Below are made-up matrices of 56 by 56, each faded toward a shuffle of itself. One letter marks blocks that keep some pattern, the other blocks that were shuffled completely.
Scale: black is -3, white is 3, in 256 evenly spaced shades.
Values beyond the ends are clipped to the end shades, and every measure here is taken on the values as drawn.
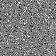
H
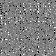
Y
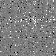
Y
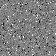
H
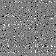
Y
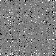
Y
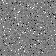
H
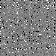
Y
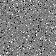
H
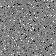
H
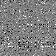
Y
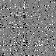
Y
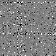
Y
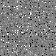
Y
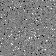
H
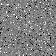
H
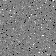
H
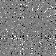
Y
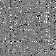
Y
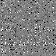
Y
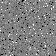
H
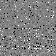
Y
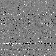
Y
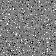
H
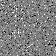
H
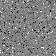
H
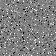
H
